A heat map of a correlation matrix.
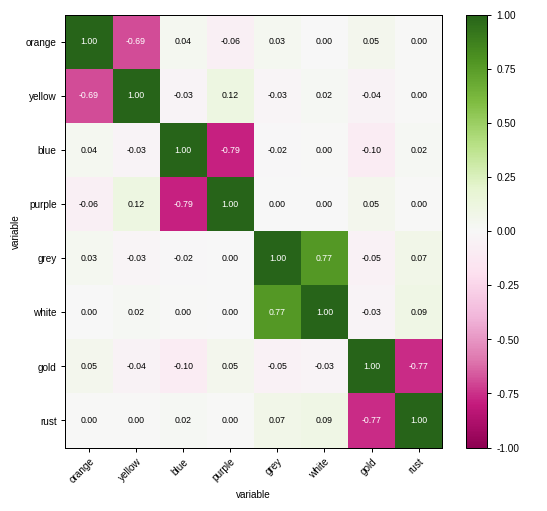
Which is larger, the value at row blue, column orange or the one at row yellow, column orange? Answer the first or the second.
the first
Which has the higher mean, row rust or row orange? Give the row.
rust
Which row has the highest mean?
white
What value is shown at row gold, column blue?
-0.10
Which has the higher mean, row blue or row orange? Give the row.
orange
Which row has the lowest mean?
gold
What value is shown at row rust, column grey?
0.07
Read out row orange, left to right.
1.00 -0.69 0.04 -0.06 0.03 0.00 0.05 0.00
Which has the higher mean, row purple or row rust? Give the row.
rust
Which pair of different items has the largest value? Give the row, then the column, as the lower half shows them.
white, grey
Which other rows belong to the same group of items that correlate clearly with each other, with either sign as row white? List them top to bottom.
grey
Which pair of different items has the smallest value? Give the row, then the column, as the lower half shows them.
purple, blue
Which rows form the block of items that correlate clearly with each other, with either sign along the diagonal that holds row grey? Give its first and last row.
grey to white
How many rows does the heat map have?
8
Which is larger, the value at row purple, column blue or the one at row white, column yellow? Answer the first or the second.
the second
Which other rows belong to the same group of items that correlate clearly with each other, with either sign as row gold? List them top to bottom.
rust
